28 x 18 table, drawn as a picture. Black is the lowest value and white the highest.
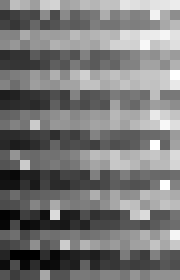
Stripes running across repeat 7 times from top to bottom. The ninth with the lowest average is the bottom left. The ninth with the highest average is the top right. There is an overall slope up to the top right.
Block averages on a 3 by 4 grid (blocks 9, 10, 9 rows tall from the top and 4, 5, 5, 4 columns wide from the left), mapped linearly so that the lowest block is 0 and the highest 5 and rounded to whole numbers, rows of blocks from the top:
2345 | 0134 | 0123
